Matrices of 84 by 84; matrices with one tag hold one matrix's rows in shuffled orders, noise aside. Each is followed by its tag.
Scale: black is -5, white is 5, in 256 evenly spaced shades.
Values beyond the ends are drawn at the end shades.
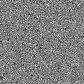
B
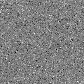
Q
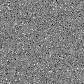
Q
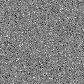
Q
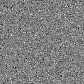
B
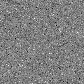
Q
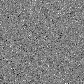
B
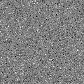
Q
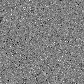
B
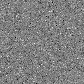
Q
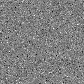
Q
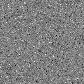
Q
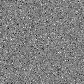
B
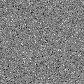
B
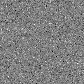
Q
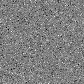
B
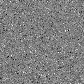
B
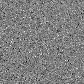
B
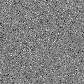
B
